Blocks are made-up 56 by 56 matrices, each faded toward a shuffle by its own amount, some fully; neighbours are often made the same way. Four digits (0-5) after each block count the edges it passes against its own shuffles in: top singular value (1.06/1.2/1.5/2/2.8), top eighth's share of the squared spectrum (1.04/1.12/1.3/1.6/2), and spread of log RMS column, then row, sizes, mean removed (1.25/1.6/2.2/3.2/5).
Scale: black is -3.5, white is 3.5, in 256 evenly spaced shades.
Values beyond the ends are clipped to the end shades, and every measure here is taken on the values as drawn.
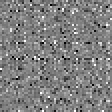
4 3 2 2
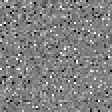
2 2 0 1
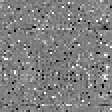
3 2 0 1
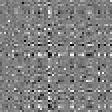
5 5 3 3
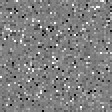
0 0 0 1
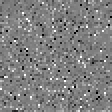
2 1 0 0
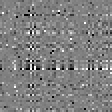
5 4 2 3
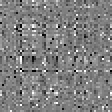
4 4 2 2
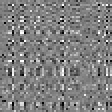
5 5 3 3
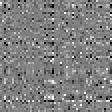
4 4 2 2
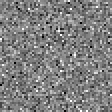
0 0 0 0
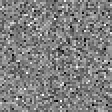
0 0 0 0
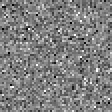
0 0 0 0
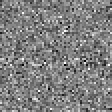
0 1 0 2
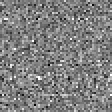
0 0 0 2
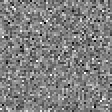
0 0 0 0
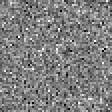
0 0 0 0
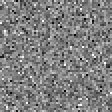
0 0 0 0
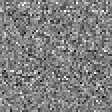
0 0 0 2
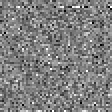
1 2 0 2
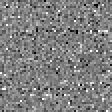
1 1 0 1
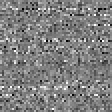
2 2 0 3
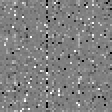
3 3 1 0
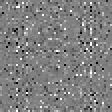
4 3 2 1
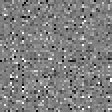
4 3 2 1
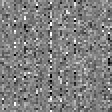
2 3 3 0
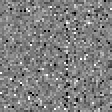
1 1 1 0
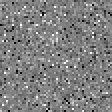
0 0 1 0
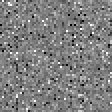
0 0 1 0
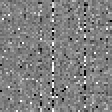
3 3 2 0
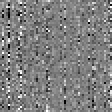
2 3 4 0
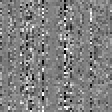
2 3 4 0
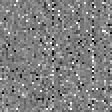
2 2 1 0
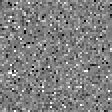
0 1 0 0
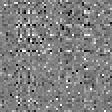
4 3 2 2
